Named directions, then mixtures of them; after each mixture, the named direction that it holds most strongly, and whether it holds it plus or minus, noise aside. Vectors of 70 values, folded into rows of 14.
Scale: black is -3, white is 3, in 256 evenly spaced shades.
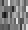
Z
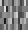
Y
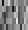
Z, plus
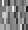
Z, minus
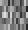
Z, minus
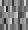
Y, plus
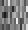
Z, plus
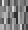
Z, minus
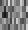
Z, plus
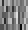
Y, plus
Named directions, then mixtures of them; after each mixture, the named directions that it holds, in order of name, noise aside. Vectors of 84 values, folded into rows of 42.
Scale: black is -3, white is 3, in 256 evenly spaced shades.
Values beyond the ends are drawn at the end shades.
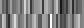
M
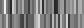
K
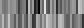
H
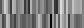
K, M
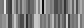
K, M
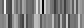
K, M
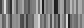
K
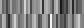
M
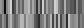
K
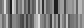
K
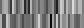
K, M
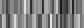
M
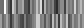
K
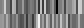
H, K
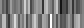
M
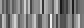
M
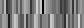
K, M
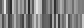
H, K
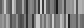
H, K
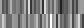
H, M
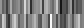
M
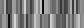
K, M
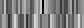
K, M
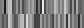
K, M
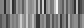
H, K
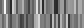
K
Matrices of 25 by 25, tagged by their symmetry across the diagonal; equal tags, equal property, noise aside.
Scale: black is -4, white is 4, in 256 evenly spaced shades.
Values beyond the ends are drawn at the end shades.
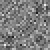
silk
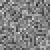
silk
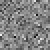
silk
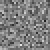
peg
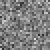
peg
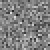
peg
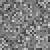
silk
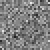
silk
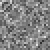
silk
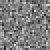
peg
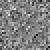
silk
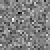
peg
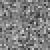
peg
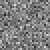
peg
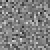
peg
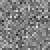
silk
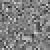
peg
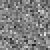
peg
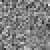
peg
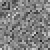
silk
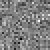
peg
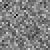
silk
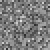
silk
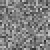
peg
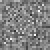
silk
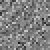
silk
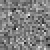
peg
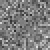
silk
